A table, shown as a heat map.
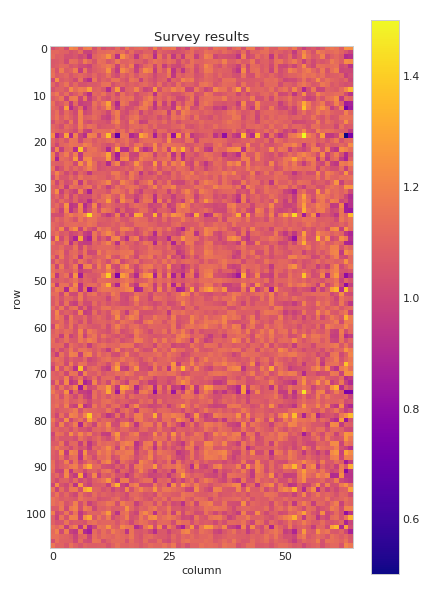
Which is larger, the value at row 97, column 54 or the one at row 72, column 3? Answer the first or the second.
the second
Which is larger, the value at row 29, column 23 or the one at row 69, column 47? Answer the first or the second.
the second
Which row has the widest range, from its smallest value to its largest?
19
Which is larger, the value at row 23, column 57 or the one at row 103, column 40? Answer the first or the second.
the first
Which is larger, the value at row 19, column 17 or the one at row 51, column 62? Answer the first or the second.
the second
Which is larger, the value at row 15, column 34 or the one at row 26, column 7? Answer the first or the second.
the second
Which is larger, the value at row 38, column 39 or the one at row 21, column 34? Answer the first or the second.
the first
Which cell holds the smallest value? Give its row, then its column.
19, 63
